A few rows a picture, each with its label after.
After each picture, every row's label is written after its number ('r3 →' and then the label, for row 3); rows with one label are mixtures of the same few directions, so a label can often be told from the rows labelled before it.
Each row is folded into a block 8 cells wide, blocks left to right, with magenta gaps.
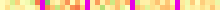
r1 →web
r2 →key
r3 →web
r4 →key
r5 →web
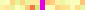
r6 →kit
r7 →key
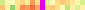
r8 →key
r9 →key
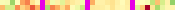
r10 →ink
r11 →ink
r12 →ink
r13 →web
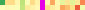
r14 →ink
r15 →key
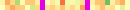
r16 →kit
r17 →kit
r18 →kit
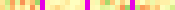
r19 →web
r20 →web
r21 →kit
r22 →ink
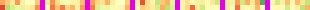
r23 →ink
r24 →kit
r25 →ink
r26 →web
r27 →web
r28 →web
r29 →key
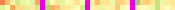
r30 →key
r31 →ink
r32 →web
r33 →ink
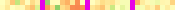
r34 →kit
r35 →key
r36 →key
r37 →key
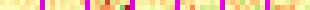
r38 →key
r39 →web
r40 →kit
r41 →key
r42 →key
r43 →kit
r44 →ink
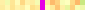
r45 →web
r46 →web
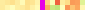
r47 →web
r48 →web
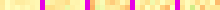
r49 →kit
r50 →key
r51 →ink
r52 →kit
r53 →web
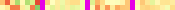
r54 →key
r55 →kit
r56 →kit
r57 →kit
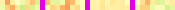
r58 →web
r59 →ink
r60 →web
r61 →ink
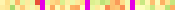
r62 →web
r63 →kit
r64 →ink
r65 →key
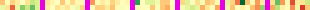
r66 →key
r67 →kit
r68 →ink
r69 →ink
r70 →key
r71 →kit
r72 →web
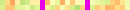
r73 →ink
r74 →kit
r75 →ink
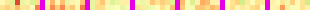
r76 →kit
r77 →kit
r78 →ink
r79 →key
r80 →ink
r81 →kit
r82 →web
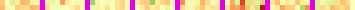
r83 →ink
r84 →kit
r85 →ink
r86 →kit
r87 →ink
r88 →kit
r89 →kit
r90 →ink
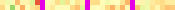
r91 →web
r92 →kit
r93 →key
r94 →ink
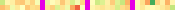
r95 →key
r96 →kit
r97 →web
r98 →kit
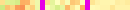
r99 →ink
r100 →key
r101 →key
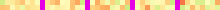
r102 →key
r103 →web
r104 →key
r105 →web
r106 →key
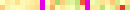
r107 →ink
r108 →web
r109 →kit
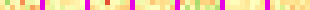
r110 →web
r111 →kit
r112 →kit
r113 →key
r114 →kit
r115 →web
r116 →web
